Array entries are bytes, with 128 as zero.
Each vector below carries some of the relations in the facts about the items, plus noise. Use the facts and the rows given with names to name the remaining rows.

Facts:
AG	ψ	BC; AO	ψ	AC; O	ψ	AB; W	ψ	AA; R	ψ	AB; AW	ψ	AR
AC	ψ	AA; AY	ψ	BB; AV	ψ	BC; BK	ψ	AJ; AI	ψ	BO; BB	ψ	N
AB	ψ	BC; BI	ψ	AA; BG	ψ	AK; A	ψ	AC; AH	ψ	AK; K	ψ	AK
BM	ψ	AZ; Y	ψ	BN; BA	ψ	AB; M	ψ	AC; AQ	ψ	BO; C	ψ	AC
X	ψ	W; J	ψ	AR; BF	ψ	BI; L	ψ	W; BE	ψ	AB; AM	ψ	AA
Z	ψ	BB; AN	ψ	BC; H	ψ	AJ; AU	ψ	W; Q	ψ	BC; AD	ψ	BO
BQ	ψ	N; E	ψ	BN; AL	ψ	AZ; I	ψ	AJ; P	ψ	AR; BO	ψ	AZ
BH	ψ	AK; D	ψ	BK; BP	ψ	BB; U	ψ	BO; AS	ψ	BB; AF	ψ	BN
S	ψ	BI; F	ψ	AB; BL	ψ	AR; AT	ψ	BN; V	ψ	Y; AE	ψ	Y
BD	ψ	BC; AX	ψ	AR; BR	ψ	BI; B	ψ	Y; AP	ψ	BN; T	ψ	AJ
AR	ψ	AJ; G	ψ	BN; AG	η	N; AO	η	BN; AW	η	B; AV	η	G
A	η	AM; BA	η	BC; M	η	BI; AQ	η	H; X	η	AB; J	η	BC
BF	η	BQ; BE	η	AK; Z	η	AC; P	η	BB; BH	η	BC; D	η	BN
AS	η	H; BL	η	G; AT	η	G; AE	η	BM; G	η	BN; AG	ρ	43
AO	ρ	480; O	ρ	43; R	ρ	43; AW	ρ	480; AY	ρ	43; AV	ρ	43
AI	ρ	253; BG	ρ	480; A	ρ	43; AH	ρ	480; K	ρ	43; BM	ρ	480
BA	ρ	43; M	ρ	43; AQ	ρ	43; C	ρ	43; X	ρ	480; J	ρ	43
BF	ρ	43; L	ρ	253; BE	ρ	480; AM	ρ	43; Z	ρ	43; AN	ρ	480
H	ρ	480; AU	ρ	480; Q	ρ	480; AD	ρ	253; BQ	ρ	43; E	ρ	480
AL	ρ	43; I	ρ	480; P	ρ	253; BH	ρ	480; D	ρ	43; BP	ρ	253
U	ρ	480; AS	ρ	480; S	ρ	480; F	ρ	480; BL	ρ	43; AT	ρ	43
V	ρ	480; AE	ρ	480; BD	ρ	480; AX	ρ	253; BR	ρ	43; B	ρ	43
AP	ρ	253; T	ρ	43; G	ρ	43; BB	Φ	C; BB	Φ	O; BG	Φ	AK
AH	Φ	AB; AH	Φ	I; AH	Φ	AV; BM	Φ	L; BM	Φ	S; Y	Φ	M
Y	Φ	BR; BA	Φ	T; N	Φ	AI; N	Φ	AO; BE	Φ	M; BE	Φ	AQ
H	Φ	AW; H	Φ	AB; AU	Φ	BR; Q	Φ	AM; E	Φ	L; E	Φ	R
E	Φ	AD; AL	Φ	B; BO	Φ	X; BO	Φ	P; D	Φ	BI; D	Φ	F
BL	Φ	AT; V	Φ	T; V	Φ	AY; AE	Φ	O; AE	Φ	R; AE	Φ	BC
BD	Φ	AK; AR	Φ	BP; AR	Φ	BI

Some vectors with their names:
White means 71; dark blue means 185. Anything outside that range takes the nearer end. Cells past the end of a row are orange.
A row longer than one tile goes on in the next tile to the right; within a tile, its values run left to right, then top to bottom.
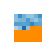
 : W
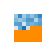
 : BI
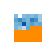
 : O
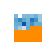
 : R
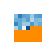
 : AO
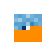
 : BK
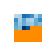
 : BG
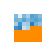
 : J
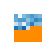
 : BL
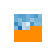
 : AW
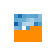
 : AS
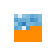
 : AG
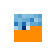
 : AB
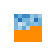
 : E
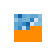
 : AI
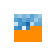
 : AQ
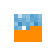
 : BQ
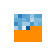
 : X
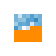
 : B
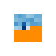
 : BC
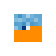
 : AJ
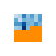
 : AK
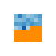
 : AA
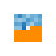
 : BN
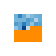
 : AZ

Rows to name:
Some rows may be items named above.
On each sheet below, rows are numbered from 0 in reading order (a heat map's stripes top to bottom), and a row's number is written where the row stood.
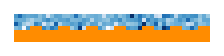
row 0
AS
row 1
AL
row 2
AZ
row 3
B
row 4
AU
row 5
BD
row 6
BM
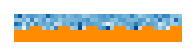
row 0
BP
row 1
BH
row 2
BC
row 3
H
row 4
AZ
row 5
AE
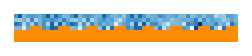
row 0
BP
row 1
BE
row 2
BP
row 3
U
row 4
BE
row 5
I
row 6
BR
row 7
AY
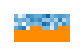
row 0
D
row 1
BP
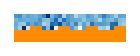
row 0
N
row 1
Y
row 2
Z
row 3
L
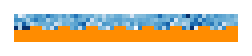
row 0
BA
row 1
BH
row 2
AD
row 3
K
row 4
AM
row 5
AI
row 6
Y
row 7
AN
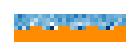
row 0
U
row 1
AR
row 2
AH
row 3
BO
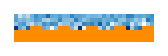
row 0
T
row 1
AP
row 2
BB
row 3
F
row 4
V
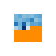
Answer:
AB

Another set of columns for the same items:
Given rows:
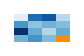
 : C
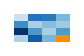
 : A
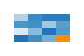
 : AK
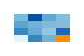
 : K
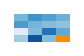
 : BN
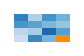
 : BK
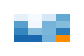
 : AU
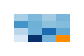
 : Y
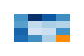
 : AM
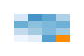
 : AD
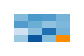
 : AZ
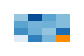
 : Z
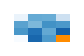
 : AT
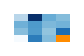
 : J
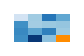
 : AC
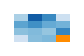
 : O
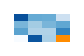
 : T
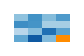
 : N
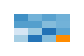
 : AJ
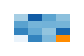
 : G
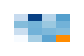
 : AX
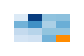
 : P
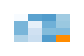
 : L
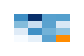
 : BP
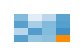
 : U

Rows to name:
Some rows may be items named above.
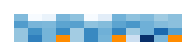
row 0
BE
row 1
BE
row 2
Y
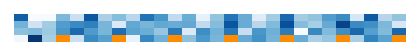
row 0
V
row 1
AL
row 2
AQ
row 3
AH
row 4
AH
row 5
AW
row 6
AL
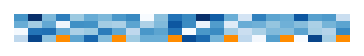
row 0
AR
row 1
N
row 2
H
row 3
BI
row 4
AI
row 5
T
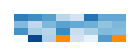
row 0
AY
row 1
AI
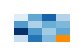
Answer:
M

